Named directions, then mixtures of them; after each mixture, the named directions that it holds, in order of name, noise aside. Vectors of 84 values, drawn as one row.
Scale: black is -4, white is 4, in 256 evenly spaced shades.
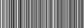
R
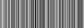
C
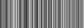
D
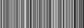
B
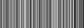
B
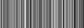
B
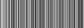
C, R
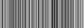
B, D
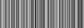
C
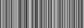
C, D, R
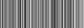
B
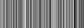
B, R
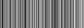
B, C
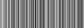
C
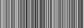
C, D, R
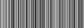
C, R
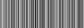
C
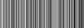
B, C, R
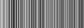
C, D, R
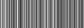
R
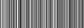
R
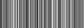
B, D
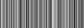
B, D, R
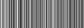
R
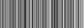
B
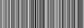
C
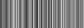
D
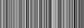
B, D, R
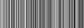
B, C, R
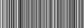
R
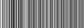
D, R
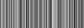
B, D, R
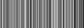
B
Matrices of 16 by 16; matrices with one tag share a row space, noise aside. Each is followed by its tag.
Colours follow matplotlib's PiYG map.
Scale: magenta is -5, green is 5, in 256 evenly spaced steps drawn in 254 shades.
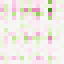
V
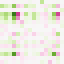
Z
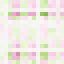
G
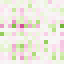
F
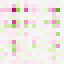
Z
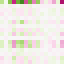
F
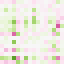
Z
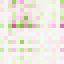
F
